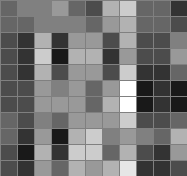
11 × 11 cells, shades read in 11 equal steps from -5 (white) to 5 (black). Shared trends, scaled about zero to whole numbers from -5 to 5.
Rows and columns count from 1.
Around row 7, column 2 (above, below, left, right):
2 2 2 -1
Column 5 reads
1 0 -1 -2 -1 -1 -1 -1 -2 -3 -2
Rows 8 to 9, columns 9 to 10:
2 2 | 0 1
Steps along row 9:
up down up down down up down up up down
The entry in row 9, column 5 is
-2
